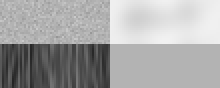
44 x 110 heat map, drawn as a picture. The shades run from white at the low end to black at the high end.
It is made of 2 by 2 panels. Panel 1,1: low, fine-grained, faint in contrast. Panel 1,2: very low, smooth, faint in contrast. Panel 2,1: high, streaked downward. Panel 2,2: low, flat.
